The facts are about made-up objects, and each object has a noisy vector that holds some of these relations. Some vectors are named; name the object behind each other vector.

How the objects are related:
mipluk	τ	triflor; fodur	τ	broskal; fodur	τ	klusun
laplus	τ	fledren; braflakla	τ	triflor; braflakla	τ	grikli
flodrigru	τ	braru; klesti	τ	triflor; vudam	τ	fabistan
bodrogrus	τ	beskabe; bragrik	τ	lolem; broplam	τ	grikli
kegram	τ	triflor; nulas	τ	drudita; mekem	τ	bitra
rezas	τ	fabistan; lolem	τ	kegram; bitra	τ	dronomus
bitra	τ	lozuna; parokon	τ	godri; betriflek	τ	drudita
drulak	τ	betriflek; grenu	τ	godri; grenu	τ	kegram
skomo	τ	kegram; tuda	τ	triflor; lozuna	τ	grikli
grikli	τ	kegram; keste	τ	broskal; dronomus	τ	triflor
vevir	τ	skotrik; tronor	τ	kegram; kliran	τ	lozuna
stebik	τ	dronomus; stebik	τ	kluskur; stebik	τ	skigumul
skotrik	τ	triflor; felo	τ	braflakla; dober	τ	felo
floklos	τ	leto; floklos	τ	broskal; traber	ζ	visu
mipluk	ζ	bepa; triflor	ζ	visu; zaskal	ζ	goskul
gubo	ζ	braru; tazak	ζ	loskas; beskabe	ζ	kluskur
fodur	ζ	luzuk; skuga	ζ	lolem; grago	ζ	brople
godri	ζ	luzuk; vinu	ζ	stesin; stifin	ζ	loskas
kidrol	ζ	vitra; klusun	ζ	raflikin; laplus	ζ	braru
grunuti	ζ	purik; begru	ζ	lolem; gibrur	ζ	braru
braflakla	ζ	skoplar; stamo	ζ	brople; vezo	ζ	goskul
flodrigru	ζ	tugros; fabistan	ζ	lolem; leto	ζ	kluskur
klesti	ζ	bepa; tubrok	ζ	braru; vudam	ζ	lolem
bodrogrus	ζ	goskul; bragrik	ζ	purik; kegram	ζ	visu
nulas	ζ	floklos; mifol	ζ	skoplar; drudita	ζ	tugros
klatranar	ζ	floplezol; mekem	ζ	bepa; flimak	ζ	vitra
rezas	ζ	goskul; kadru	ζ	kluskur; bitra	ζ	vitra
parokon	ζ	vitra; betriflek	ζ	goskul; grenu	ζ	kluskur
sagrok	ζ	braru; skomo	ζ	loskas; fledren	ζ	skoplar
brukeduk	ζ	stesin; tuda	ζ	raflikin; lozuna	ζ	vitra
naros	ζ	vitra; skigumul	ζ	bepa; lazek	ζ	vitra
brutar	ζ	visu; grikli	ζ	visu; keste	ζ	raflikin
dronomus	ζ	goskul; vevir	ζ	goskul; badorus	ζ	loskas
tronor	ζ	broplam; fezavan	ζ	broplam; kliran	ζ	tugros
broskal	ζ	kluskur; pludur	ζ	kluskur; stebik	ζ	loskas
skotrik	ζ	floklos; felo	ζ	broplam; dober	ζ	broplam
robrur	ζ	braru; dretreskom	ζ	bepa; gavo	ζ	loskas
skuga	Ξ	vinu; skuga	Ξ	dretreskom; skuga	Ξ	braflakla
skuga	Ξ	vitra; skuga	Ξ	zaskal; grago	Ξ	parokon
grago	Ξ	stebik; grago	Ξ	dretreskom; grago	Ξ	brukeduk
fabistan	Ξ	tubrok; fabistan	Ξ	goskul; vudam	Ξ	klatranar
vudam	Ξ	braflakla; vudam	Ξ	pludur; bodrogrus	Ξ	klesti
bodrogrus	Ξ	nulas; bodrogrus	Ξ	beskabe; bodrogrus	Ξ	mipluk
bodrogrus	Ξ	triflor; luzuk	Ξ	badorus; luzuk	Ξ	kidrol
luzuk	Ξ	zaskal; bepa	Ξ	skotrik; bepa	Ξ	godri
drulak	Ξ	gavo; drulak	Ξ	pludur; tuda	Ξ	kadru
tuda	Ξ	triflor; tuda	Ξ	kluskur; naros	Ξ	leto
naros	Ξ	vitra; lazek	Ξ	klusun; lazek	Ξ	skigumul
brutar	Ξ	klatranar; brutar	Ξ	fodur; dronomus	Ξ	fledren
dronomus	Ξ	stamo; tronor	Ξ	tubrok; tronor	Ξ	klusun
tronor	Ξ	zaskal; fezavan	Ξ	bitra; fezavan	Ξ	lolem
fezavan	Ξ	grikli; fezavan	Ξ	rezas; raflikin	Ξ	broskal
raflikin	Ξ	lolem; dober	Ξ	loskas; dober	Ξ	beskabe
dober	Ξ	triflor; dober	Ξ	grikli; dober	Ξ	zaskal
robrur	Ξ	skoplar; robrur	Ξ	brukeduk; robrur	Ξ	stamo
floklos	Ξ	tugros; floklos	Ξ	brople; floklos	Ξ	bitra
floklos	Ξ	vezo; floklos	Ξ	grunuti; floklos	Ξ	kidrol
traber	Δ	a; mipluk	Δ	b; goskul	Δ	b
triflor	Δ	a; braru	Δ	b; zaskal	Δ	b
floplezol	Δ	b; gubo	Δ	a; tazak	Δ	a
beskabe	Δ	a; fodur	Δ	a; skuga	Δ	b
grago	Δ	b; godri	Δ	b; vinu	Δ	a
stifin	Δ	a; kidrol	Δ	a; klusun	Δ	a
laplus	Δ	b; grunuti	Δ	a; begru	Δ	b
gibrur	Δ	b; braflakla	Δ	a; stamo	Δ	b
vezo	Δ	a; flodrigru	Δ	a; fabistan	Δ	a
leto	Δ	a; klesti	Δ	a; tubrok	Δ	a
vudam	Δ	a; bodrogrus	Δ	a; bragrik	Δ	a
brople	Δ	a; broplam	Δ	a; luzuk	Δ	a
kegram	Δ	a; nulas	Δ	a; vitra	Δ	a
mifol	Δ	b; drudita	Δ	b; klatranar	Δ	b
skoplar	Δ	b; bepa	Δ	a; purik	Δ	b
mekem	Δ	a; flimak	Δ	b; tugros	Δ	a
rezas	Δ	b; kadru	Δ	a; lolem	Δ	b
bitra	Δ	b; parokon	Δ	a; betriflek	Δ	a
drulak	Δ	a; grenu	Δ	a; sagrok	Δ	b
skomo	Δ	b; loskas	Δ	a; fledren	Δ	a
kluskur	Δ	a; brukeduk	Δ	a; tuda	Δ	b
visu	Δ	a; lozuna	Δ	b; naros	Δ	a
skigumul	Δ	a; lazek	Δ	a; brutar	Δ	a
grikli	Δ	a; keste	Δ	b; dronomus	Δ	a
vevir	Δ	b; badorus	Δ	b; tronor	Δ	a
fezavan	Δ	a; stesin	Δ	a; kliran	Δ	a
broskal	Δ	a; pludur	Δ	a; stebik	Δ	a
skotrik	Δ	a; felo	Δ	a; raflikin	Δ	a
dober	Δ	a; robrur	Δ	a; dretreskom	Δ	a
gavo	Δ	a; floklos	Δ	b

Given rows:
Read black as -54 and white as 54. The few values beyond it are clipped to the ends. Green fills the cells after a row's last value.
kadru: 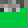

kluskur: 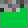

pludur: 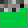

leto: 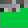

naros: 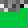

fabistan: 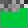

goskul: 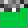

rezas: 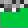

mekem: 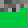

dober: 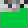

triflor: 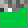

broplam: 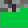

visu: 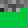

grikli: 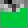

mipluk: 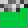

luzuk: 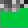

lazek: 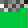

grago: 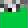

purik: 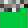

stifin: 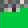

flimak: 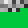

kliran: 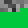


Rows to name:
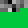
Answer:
braflakla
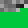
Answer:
bepa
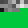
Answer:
tubrok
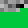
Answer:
raflikin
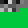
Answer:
betriflek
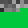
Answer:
klusun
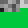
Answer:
gubo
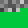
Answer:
loskas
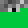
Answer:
stebik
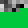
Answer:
drulak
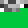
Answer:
skomo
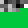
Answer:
dronomus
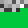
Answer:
laplus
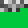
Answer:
klatranar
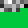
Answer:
drudita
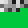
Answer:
bitra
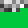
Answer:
braru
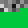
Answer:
kidrol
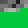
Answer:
vezo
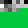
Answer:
tronor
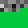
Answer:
vitra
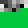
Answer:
vudam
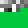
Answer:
floklos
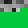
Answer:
grenu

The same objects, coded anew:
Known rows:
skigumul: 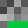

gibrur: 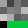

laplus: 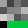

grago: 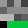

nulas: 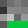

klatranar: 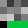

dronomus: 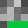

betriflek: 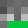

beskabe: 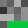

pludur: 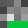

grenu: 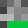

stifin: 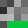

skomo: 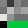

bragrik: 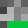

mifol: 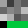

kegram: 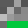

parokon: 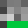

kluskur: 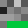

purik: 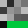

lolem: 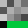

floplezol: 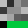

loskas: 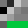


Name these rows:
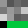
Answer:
lozuna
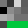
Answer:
luzuk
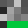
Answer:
dober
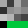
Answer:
floklos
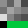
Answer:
tuda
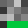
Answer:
fezavan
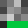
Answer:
robrur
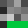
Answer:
naros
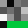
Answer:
zaskal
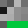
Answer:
broplam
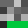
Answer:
bodrogrus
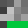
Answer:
stebik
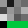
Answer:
badorus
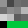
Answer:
keste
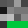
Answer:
lazek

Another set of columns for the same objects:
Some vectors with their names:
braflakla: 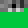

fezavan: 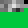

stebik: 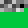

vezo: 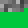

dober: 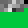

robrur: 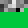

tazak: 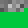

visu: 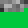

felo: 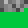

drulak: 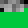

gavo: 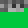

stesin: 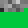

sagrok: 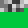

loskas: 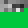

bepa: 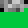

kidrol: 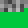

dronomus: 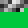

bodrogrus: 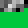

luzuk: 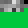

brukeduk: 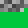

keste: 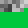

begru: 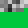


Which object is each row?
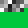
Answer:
lolem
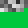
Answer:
skuga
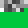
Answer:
bitra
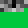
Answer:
pludur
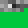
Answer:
kluskur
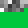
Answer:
mipluk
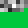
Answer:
grago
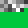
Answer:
floklos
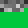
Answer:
vudam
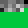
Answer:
brutar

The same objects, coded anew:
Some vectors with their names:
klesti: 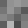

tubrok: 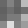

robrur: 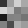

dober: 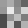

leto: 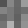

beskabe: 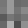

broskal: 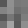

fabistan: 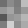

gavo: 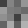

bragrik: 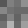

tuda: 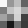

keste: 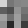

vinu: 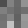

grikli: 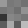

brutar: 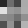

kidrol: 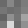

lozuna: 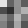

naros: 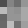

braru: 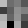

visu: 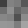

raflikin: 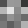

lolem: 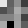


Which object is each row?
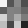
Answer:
goskul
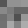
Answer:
stebik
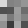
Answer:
badorus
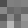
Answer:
parokon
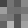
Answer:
fodur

